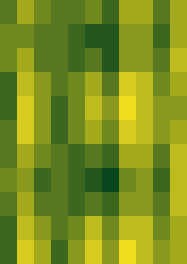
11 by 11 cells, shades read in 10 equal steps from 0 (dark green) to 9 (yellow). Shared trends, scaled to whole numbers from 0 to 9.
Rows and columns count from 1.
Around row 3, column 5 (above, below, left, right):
2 4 3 3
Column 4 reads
3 3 3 3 2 2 3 3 3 3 2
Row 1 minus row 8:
-1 1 2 0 1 3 2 2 1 1 -1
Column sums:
32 71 45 30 34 49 29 72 67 39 69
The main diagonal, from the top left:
3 4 3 3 4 6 2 4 5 4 6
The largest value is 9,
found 2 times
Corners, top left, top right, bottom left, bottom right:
3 6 2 6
